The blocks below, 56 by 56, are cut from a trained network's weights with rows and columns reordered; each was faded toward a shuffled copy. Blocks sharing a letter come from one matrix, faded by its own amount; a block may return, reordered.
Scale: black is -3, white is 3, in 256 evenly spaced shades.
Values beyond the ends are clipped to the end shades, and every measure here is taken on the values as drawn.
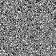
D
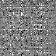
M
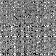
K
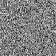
D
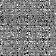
M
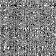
K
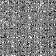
K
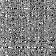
K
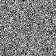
D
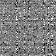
M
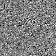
D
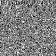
D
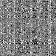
K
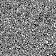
D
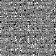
M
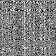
K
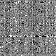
K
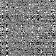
M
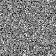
D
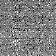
M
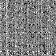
K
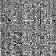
K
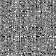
K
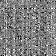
K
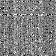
K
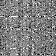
K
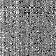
K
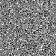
D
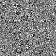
D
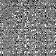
M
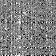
K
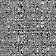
M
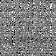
M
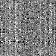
K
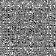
M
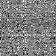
M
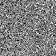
D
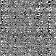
M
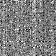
K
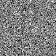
D
